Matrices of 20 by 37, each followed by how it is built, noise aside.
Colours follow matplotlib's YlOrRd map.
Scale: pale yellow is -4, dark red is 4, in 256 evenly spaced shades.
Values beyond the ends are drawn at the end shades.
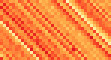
Toeplitz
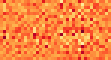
low rank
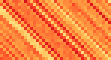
Toeplitz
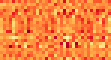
low rank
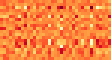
low rank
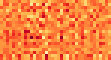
low rank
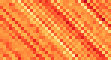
Toeplitz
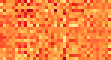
low rank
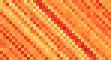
Toeplitz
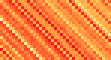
Toeplitz
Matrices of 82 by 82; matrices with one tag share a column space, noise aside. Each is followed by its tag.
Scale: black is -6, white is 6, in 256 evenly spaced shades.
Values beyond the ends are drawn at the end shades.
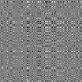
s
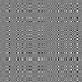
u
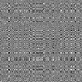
u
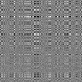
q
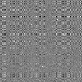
q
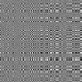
u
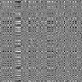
s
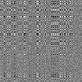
q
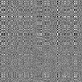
q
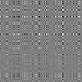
q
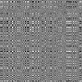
s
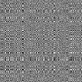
u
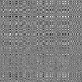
q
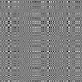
s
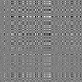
q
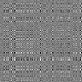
u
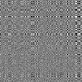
q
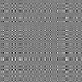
u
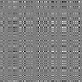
s
